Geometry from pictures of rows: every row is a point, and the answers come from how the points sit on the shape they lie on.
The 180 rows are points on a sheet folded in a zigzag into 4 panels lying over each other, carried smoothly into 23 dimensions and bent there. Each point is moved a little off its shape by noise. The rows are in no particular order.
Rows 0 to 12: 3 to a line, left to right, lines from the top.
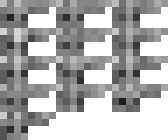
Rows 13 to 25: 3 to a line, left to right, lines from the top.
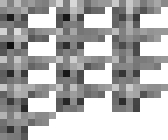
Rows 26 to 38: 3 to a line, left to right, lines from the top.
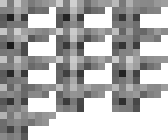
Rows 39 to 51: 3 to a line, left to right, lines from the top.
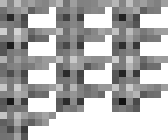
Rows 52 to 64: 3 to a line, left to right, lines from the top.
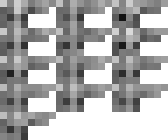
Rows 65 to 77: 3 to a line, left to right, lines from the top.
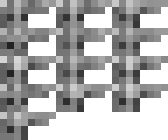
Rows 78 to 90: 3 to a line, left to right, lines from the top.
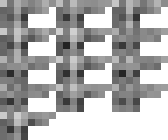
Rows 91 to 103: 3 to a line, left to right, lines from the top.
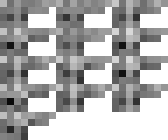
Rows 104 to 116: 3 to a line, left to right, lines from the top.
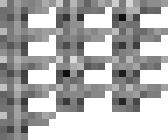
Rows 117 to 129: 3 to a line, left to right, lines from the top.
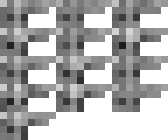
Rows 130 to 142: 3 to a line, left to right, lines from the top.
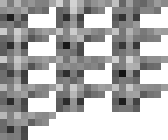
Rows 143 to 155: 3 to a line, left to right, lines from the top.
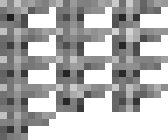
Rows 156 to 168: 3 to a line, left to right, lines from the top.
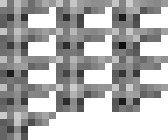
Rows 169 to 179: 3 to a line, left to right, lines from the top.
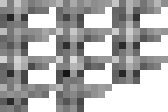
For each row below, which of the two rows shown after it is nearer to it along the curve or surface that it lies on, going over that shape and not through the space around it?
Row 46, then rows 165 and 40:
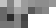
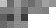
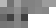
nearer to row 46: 40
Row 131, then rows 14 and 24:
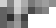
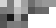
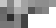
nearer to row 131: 14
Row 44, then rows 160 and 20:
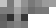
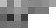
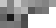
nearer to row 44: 160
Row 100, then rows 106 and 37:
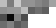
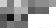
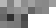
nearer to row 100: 37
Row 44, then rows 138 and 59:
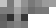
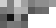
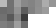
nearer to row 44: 138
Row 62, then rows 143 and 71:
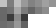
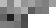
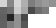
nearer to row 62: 71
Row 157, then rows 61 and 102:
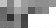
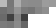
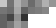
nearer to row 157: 61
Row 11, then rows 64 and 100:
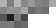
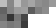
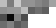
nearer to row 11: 100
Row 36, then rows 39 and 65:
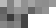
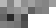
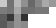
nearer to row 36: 39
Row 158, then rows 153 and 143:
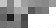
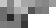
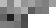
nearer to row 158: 153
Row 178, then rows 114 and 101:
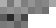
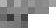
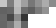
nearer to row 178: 114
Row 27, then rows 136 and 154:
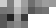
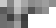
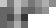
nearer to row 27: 154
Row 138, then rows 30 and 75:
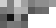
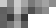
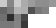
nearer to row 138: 30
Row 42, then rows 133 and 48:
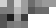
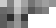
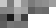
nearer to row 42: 133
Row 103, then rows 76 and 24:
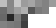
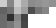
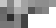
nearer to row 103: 24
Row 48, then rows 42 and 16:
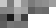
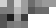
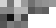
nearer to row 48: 16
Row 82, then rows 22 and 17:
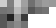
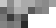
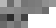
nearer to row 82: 17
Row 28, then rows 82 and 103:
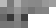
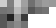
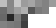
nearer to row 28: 103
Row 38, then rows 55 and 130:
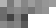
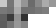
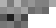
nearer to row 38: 130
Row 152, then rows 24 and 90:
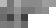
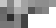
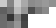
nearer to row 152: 24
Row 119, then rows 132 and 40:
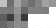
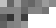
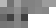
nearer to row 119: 132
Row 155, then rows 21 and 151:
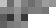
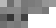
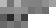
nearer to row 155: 21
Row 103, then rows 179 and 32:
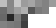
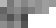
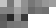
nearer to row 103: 179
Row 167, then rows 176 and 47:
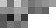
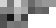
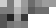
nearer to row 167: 176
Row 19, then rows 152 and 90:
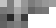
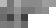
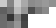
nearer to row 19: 90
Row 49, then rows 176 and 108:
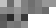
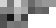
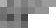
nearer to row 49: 176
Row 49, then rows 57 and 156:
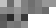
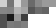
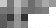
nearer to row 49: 57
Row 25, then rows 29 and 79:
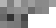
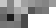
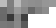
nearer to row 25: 29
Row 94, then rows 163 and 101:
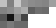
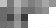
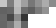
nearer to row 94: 163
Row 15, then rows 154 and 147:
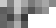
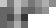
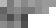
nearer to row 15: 154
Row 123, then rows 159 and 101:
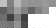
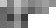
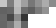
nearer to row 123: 159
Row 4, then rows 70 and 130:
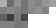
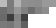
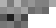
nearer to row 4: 130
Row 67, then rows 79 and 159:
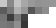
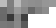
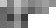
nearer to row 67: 79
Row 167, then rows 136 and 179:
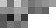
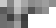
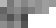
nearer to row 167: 136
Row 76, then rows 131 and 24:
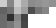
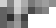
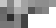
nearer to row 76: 131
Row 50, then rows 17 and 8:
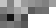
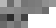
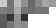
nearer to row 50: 17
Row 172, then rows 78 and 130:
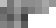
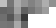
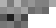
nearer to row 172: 78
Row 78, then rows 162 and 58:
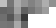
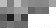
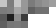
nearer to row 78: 58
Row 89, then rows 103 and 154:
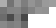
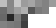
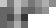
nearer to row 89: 103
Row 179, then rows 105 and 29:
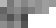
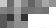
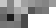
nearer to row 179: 29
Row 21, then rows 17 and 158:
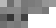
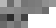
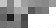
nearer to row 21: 17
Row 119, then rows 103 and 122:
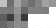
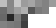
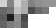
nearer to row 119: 122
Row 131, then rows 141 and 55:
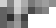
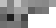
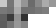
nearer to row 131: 55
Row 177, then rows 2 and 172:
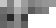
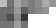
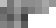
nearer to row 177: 2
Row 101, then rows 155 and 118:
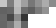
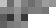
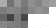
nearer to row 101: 155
